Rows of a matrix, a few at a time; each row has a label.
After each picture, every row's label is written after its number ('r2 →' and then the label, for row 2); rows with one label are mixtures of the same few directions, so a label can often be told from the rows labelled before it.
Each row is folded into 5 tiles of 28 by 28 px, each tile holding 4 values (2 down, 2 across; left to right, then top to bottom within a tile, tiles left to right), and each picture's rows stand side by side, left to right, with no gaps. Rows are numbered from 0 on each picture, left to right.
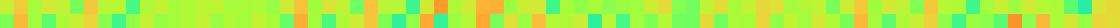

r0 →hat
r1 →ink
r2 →hat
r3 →ink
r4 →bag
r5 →ink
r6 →hat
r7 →bag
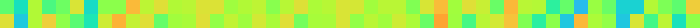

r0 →hat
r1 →ink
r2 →ink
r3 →hat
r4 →ink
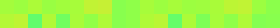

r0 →bag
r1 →bag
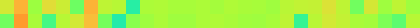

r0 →hat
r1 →hat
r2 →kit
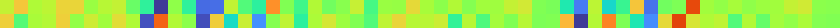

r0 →ink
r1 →ink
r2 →hat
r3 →bag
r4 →hat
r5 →bag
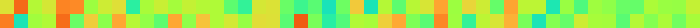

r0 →ink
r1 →bag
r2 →kit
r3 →hat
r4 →ink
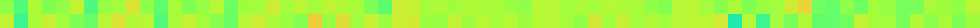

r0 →hat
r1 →hat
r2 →bag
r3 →bag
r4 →bag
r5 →bag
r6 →ink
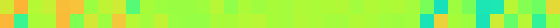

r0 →ink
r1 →kit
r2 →hat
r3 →ink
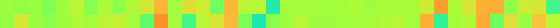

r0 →kit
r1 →hat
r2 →kit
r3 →ink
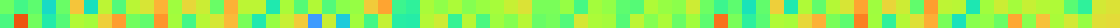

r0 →kit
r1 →hat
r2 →bag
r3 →bag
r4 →ink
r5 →kit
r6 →hat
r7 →bag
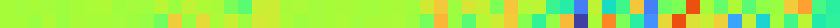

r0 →bag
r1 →bag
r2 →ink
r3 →hat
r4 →hat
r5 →bag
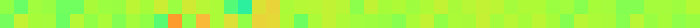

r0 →ink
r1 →bag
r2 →kit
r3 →ink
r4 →ink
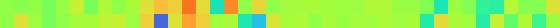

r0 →kit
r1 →kit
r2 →bag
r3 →ink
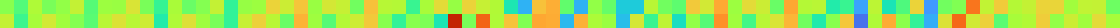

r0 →hat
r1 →hat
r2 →hat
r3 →bag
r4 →ink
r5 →hat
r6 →hat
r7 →ink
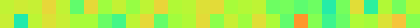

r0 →kit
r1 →ink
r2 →kit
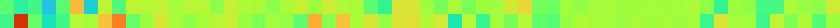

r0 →kit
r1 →hat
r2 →bag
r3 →bag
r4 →ink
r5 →ink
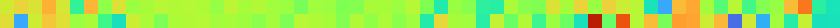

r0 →kit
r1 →kit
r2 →ink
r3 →ink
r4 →bag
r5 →bag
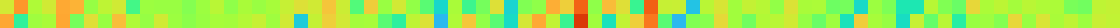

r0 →ink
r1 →kit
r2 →kit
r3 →hat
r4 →hat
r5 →hat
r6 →ink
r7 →bag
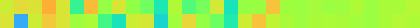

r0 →kit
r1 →hat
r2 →hat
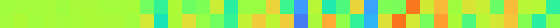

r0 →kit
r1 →hat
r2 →hat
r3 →hat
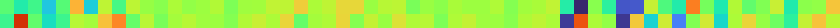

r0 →kit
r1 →hat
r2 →ink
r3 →hat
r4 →ink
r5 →hat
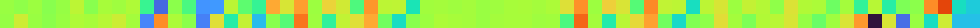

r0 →kit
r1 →ink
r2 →hat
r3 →ink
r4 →hat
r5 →hat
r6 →bag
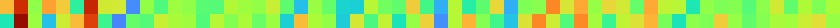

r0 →hat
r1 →ink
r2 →ink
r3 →hat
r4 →hat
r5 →kit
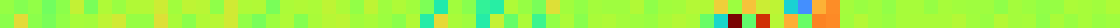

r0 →kit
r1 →hat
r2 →kit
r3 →ink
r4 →hat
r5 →bag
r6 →kit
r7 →ink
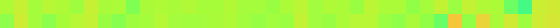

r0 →hat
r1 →hat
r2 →hat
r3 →bag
